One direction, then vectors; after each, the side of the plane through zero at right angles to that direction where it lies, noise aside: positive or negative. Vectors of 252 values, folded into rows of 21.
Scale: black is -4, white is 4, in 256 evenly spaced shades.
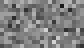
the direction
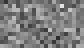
negative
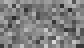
positive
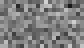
negative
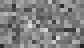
positive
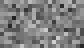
positive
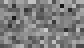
positive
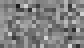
positive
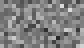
negative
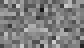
positive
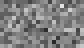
negative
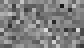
positive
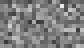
negative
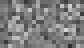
negative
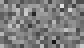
negative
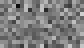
negative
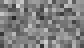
positive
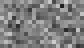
positive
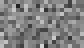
negative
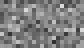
negative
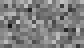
positive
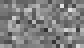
negative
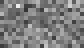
positive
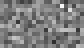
negative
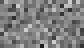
positive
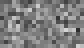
negative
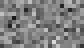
positive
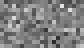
negative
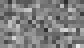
negative
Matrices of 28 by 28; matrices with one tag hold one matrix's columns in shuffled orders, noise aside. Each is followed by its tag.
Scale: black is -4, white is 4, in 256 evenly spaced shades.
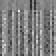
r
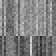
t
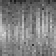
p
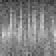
p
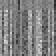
r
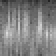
p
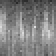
p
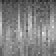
p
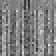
r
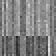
t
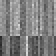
t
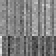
t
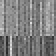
t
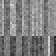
t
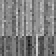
t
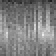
p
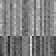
t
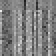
r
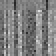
r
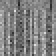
r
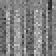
r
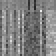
r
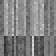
t
